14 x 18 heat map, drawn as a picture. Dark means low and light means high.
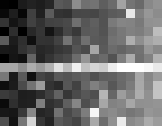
Slope: up to the right. Ninth with the lowest average: top left. Ninth with the highest average: middle right. Odd lines: row 8.
